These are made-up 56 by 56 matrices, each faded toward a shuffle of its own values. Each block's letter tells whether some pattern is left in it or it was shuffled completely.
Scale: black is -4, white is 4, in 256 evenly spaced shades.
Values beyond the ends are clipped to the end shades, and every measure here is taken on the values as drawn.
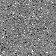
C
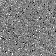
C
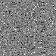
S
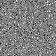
C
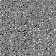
S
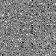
S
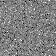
C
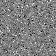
C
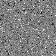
C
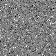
C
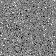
C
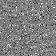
S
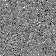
C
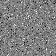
C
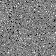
C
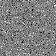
S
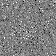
C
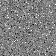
C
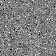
C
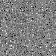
S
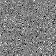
S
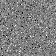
C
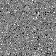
S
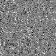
S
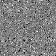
S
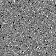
C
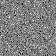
C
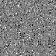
S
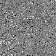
S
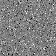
C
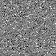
S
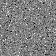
C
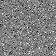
C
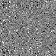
S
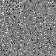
S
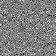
S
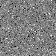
C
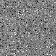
S
